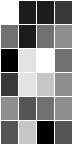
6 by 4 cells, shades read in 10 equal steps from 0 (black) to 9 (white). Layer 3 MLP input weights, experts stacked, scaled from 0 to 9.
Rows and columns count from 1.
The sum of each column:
23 28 25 24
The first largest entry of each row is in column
1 4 3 2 1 2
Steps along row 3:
up up down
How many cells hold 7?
2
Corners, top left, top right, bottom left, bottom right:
9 2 3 3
